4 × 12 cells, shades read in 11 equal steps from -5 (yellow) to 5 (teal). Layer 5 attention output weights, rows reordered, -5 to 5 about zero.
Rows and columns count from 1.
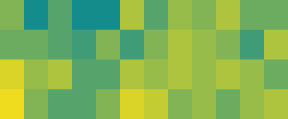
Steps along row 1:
up down up same down up down up down up same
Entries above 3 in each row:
3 0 0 0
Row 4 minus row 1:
-5 -5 0 -3 -5 -2 -5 1 -1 3 -2 -3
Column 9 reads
0 -1 -1 -1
